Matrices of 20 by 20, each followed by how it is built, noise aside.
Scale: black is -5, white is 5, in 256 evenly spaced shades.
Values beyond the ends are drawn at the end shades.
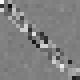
banded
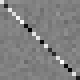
diagonal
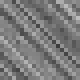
Toeplitz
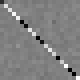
diagonal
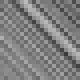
Toeplitz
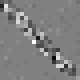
banded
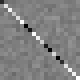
diagonal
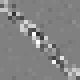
banded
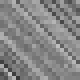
Toeplitz
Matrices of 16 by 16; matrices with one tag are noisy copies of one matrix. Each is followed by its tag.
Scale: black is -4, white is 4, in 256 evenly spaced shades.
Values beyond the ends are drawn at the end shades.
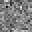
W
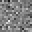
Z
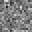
W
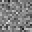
Z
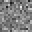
W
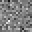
Z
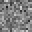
W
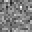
W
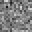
W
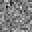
W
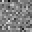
Z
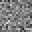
Z
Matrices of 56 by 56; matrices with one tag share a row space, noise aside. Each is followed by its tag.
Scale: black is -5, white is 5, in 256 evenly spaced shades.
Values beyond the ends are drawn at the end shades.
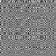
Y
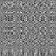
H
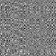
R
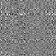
R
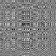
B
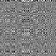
B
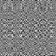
H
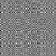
Y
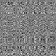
H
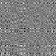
R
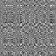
H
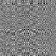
B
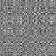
H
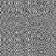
Y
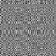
Y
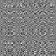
H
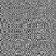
Y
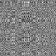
B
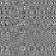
R
